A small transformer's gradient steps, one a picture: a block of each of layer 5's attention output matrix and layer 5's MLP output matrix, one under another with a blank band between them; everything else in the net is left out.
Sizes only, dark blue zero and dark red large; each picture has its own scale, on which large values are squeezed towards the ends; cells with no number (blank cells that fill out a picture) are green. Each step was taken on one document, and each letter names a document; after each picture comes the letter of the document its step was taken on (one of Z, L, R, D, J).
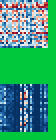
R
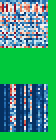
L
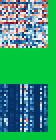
R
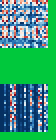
L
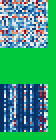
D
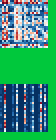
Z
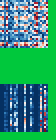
D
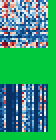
Z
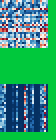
Z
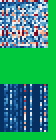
D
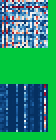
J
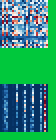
J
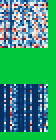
D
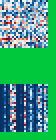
L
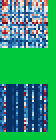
Z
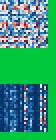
D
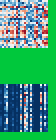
R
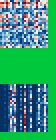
L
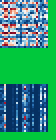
Z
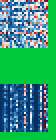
D
